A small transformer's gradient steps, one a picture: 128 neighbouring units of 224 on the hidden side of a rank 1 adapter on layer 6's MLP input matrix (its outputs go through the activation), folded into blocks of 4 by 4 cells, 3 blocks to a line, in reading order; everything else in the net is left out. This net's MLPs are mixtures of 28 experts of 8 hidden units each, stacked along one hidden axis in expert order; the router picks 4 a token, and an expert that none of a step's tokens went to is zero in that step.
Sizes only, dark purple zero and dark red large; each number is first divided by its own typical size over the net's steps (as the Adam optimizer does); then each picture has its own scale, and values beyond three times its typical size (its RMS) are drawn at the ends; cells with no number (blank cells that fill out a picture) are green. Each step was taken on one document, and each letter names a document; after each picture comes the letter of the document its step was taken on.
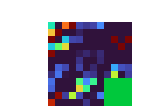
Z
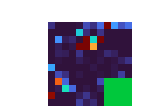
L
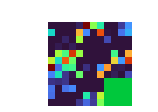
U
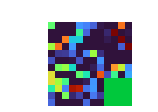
Z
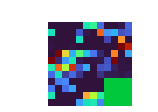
U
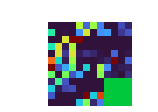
U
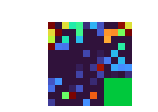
Z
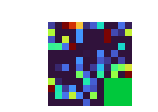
Z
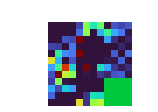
U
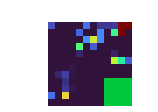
L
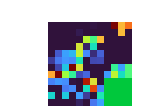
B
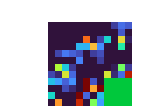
B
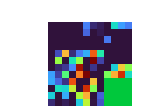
B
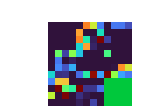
B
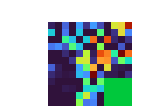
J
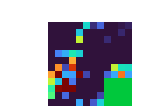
B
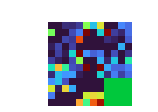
U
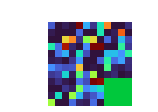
J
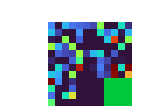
Z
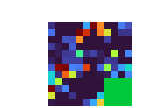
U
